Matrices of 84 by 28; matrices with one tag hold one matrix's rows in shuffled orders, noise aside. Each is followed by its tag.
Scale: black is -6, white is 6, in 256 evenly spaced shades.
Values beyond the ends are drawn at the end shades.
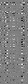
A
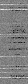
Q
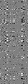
A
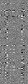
A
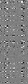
A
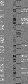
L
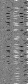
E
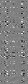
A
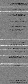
Q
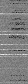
Q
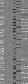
L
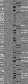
L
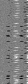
E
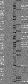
L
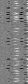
E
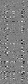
A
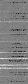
Q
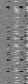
E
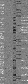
L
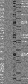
L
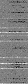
Q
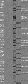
L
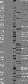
L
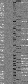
L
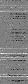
Q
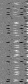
E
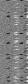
E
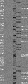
L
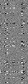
A
